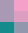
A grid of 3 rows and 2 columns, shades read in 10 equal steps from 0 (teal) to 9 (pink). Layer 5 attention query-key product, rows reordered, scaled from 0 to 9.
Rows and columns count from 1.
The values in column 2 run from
5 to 9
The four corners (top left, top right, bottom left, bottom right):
6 9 0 5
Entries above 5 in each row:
2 2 0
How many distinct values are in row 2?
2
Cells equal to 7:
0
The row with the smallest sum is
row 3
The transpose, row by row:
6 6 0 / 9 8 5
